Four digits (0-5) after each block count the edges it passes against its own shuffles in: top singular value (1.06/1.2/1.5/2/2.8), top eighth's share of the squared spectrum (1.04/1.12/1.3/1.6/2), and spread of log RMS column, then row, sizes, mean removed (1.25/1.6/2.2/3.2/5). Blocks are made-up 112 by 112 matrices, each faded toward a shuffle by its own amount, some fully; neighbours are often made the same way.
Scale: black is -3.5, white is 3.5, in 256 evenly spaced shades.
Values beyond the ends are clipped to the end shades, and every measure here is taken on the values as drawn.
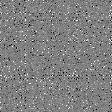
4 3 2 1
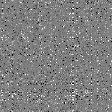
4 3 2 2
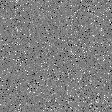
3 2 0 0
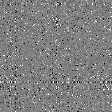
4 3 2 2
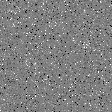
3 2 1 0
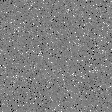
0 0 0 0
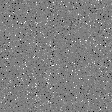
2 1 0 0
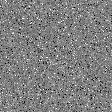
2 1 0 0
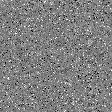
2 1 0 0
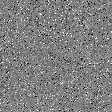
0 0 0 0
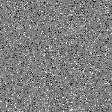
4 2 1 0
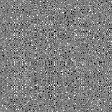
5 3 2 2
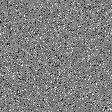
0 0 0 0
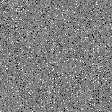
3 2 0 0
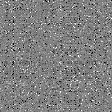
4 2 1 1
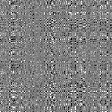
5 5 4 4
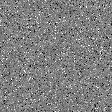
2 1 0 0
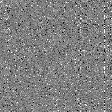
4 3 2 1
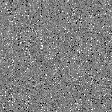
3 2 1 1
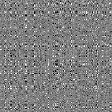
5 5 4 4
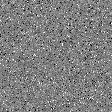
2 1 0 0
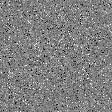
2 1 0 0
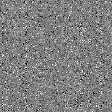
4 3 2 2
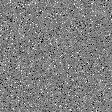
0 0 0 0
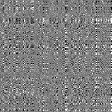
5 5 4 3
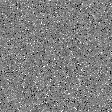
2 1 0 0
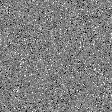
0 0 0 0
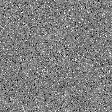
0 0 0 1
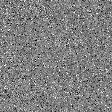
0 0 0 1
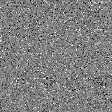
3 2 0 2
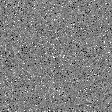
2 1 0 0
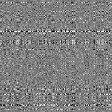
5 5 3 4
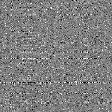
4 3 1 3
